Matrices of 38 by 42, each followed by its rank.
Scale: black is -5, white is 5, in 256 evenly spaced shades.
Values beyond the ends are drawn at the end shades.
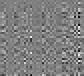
three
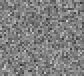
full rank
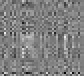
three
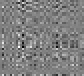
three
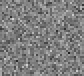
full rank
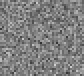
full rank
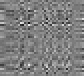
three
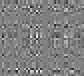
three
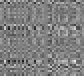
three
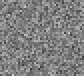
full rank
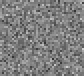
full rank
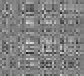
three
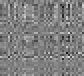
three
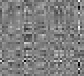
three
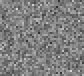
full rank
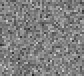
full rank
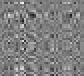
three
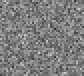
full rank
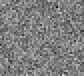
full rank
